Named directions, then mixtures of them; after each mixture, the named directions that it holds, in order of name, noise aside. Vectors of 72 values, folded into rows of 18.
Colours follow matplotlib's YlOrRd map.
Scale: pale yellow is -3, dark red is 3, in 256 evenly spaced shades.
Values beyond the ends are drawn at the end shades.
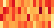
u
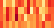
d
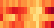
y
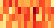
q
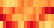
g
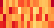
q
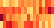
g, u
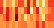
d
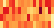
u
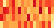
u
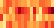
q, y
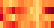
g, y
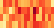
q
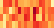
q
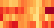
g, y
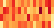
u
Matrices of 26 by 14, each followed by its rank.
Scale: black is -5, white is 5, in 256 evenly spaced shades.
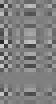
one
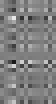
one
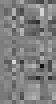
three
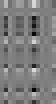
one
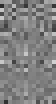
three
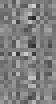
three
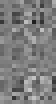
three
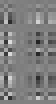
one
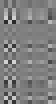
one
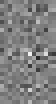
three
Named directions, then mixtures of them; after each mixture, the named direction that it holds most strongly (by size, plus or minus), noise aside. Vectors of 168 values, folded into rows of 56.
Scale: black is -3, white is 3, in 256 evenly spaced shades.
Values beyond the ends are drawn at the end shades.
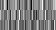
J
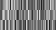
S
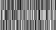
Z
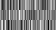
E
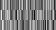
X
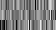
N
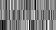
N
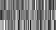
N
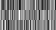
E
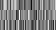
J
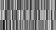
Z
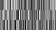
S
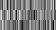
X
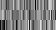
N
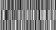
Z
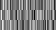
X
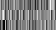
N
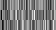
X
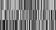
N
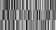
S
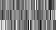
N
